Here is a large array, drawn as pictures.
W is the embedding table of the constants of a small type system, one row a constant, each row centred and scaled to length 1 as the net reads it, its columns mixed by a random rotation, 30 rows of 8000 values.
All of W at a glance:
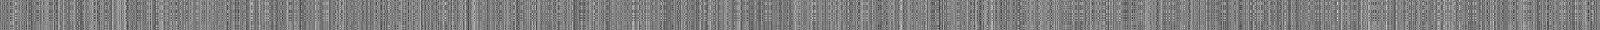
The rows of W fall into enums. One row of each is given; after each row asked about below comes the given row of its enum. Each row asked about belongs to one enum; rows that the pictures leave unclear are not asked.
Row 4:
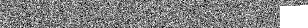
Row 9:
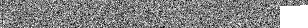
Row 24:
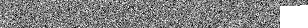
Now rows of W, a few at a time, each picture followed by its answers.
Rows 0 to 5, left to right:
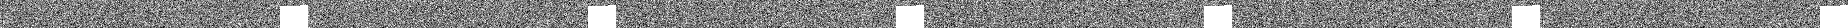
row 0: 9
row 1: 24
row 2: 4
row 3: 4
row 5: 9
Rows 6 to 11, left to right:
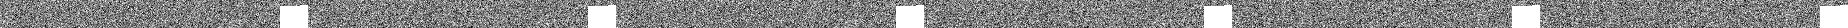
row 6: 24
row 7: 9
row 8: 24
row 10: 4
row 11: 4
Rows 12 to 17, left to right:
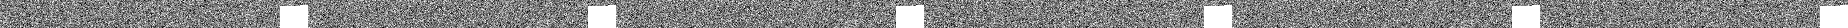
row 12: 4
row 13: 24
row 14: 24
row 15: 4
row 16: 24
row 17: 4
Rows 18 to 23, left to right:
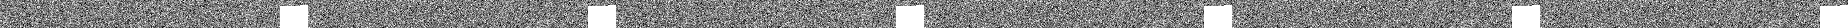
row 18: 4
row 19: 24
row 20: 4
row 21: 24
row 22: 24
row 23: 24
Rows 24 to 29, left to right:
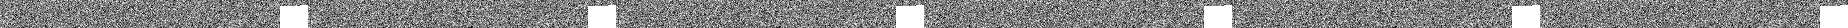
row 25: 9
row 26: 9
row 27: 24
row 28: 9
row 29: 24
